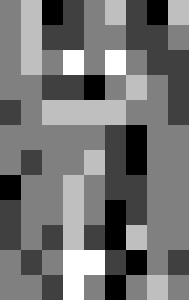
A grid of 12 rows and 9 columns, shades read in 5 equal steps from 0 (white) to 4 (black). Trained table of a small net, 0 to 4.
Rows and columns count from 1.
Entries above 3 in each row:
2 0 0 1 0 1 1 1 1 1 1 1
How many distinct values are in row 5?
3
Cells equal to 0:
5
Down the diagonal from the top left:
2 1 2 3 1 3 4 2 2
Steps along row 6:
same same same same up up down same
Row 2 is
2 1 3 3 2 2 3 3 2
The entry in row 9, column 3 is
2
